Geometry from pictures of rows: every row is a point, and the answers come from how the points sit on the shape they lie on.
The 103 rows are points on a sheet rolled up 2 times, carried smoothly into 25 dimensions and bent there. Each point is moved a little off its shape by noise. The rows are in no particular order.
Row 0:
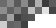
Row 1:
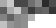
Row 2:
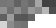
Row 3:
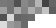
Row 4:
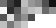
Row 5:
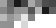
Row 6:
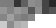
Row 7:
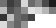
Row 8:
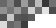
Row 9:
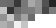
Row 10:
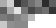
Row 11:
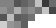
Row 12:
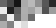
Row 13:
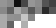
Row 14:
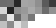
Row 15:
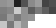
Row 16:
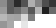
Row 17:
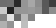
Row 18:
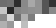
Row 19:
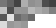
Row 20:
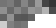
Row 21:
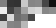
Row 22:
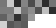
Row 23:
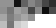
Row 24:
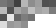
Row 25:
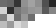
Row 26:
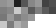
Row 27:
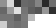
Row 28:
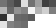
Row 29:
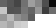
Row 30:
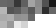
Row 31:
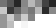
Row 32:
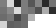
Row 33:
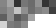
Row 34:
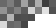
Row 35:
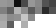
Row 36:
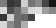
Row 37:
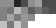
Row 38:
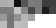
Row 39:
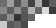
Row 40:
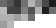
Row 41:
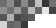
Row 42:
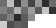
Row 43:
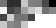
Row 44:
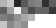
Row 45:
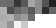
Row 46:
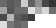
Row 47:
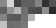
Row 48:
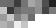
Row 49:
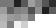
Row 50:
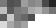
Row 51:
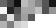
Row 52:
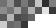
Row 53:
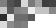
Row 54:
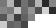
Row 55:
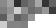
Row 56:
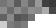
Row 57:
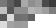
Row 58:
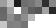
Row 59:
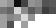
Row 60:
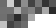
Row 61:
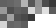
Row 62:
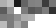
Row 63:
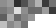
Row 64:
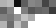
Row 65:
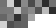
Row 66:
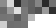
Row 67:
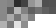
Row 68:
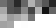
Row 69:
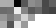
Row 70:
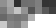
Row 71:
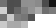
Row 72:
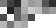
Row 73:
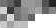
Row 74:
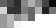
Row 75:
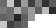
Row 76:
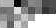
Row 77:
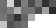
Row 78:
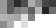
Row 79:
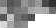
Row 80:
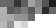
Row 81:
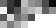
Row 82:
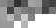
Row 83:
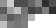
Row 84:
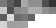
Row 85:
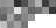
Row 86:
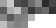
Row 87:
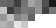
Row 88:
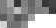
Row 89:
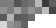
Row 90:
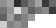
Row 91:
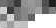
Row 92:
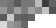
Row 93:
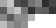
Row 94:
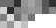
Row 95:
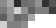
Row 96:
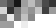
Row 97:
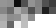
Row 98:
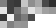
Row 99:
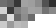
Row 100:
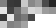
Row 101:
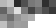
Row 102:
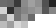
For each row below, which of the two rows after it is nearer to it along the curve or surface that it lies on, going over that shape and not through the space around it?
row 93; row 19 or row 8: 8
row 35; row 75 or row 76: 76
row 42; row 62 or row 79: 62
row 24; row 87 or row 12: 87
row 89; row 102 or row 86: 102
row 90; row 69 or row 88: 88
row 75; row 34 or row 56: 34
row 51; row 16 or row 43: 43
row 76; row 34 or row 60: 60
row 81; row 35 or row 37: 35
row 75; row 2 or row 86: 86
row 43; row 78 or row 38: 78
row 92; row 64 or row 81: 64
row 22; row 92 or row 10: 10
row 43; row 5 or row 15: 5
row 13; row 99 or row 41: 99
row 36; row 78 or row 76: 78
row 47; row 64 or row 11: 64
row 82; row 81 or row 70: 70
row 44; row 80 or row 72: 80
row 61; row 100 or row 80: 100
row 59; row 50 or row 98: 50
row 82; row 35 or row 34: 35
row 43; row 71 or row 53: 53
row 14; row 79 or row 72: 79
